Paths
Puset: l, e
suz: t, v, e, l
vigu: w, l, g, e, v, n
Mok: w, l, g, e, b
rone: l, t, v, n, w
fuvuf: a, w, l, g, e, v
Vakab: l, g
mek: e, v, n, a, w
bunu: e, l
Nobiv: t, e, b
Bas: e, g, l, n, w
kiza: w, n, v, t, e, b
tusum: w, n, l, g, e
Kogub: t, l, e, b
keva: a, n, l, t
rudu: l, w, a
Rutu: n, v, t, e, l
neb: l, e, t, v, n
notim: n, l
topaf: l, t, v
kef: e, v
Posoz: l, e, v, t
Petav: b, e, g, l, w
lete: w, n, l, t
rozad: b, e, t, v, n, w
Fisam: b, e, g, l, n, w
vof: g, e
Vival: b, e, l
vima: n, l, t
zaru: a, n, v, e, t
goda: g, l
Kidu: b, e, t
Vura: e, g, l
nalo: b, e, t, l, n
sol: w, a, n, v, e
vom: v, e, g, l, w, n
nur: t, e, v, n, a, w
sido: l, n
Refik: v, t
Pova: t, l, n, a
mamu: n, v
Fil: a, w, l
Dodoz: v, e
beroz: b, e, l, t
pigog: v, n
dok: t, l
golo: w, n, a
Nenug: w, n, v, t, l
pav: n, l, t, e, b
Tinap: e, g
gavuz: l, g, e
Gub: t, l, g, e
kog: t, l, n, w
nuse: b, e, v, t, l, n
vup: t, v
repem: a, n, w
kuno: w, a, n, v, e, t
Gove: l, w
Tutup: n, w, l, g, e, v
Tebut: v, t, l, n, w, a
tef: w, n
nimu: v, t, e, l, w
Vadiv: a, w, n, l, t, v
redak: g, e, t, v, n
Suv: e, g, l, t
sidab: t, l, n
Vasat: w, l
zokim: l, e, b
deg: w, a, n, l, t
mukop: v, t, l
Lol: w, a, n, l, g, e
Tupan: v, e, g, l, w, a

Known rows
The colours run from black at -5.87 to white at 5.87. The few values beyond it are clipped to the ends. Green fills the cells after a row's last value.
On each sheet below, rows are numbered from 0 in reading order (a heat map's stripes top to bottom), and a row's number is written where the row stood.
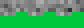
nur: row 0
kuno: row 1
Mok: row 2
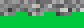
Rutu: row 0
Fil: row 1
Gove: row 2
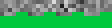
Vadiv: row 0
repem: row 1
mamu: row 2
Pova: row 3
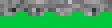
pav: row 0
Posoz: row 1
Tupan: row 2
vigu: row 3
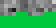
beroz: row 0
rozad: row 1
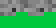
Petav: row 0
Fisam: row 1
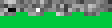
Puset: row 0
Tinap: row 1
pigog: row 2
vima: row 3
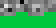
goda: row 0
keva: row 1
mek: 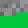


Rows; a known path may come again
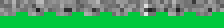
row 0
Pova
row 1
sol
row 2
nalo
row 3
tusum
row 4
fuvuf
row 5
Vasat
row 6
sidab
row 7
Petav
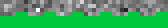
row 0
vima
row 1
Tinap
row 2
golo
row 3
Fil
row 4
Kogub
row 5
Tutup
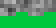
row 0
Gub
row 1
deg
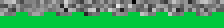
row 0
gavuz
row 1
Tebut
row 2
mamu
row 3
Gove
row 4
goda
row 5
pigog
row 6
sido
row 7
topaf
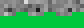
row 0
Nenug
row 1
redak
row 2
Fisam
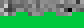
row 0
dok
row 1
nimu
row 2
zokim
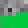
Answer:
zaru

